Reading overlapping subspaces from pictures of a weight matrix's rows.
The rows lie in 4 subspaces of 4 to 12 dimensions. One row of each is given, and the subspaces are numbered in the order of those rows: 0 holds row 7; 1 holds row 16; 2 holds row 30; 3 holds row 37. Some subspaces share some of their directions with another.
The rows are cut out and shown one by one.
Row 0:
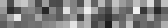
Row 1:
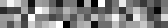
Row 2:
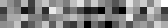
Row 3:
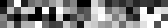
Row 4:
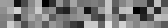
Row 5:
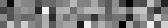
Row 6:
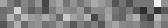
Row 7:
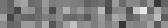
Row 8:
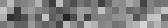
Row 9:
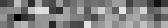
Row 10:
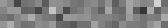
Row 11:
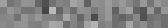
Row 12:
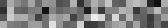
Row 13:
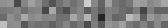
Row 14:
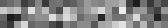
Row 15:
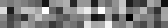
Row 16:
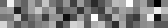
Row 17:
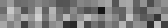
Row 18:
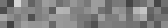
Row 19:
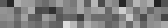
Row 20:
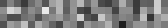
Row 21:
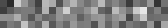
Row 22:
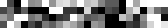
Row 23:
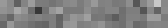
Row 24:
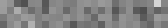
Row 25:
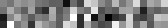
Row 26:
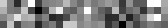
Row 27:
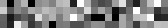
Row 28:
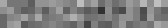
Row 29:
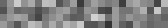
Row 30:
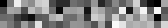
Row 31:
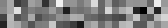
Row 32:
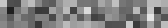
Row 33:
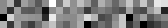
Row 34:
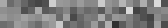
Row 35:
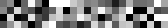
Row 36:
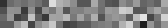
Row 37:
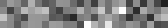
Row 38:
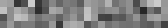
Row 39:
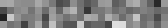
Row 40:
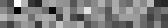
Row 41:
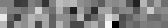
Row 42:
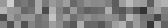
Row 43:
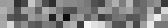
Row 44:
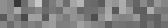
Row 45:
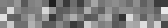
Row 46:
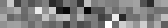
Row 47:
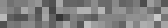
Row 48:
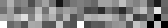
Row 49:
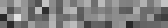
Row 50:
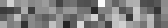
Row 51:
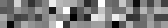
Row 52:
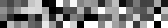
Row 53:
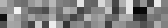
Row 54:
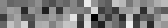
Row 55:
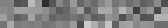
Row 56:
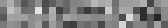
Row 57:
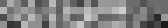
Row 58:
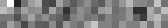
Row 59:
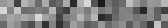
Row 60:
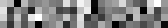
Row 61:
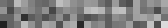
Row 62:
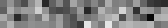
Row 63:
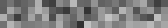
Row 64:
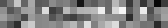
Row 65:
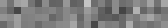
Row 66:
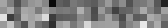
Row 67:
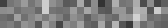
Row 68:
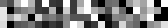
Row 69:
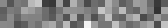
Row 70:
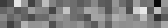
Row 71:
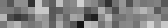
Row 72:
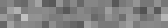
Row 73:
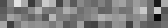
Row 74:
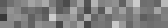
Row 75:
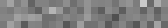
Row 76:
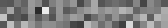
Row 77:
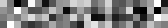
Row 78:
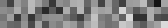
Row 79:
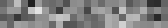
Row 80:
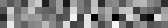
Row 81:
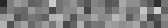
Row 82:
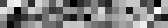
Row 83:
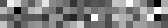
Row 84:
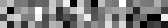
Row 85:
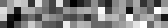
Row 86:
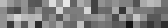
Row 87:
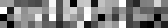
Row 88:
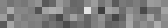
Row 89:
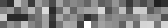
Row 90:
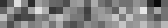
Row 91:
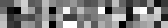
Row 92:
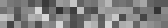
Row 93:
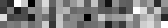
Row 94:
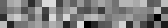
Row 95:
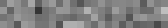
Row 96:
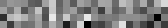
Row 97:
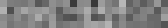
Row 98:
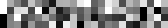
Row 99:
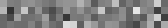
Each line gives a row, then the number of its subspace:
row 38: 3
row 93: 3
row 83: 1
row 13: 2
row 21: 1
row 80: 2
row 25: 2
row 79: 3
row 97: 3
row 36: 0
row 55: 3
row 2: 3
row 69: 2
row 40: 2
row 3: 2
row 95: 3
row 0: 2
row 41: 2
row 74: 2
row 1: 2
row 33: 0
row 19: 2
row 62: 3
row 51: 2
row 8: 1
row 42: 1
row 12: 3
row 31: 0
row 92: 2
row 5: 1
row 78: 2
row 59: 2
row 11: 2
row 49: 0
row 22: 3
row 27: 3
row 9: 3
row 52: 0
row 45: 0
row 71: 3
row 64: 3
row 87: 3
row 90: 3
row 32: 2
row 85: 1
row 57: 3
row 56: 0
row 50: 2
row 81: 0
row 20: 2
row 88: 0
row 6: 1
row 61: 0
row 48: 0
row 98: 0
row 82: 1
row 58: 1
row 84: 3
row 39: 2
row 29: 3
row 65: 2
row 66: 0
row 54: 2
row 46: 2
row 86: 2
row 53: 2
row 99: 0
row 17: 0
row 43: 1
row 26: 3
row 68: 2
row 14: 3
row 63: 3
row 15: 3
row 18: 1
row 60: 2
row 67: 2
